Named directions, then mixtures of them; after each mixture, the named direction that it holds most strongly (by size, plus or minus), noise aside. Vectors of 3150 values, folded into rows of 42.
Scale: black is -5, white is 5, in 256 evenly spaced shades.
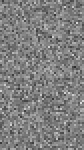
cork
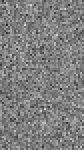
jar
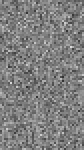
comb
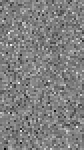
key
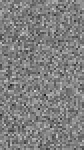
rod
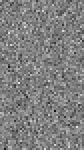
key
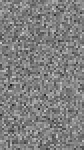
rod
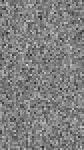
jar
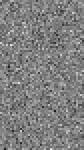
key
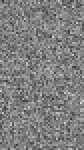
cork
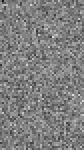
cork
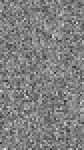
cork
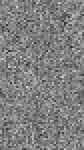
comb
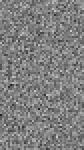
rod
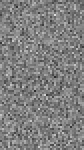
rod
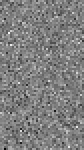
key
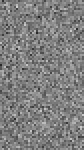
jar
